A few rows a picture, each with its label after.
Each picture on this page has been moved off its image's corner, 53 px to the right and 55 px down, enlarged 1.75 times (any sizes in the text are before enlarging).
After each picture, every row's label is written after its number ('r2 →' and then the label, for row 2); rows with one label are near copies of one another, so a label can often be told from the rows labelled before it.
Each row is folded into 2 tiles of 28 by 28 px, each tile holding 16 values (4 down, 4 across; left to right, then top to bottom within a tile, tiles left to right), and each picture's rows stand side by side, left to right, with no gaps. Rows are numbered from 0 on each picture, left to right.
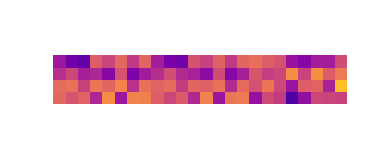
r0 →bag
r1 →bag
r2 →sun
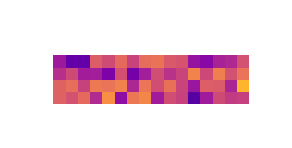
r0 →bag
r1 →sun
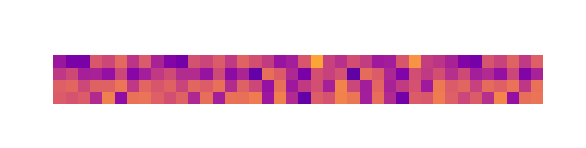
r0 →bag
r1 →bag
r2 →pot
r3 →pot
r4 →bag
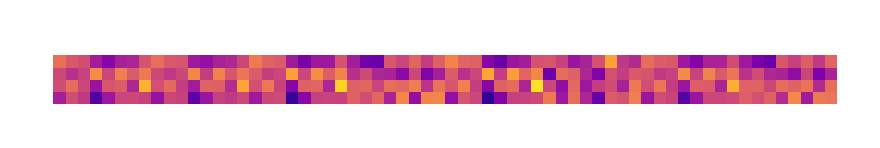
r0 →sun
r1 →sun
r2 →sun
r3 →bag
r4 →sun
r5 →pot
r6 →sun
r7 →bag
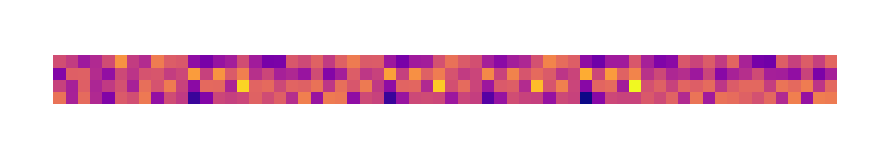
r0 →pot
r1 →sun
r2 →bag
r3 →sun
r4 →sun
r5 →sun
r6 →bag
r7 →bag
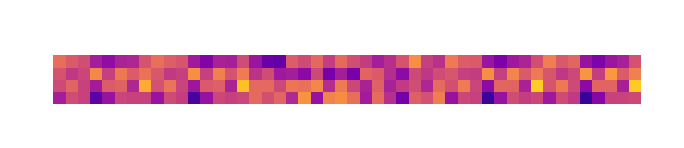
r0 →sun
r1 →sun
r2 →bag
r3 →pot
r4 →sun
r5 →sun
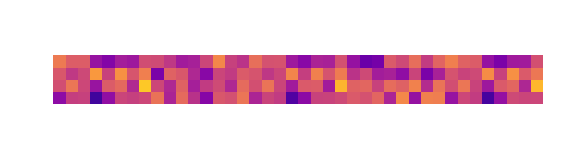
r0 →sun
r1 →pot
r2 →sun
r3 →bag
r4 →sun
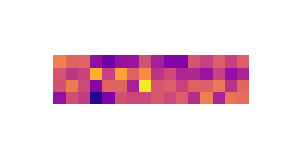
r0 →sun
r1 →bag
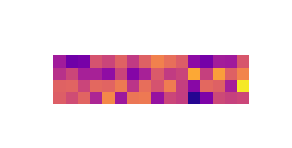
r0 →bag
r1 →sun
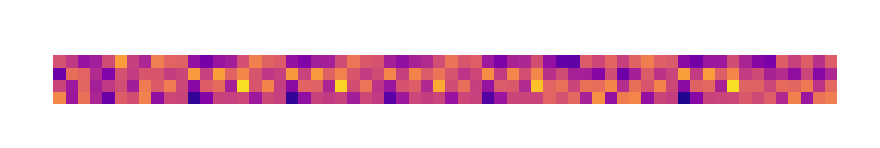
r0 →pot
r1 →sun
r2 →sun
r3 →sun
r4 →sun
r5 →bag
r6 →sun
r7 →bag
